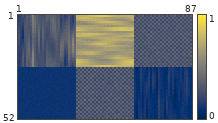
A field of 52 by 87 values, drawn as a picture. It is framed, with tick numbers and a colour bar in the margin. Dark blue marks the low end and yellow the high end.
It is made of 2 by 3 panels. Panel 1,1: low, streaked downward. Panel 1,2: high, streaked across. Panel 1,3: low, checkered. Panel 2,1: very low, flat. Panel 2,2: low, checkered. Panel 2,3: very low, streaked downward, faint in contrast.
